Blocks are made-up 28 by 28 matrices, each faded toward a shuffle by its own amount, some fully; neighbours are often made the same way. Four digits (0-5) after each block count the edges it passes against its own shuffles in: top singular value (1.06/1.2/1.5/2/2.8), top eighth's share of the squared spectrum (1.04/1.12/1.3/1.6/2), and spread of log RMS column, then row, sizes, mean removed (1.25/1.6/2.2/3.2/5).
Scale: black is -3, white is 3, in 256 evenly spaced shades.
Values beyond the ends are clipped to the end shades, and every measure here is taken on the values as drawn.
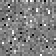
1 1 0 0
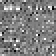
3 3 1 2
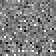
2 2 0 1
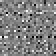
3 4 1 2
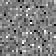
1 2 0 0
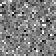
0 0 0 0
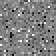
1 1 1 0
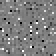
1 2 0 0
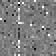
3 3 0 0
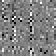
3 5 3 2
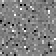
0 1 0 0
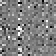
3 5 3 2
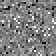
0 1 0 0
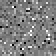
0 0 0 0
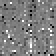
2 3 1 0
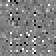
3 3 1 1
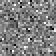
0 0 0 0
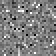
1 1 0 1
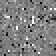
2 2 0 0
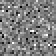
0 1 0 0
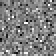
0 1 0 0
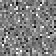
2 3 0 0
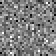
1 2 0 0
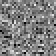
3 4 1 1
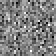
2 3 0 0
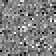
0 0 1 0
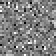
1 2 0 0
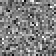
0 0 0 0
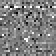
2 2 0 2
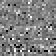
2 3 0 2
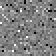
0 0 0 0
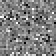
1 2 0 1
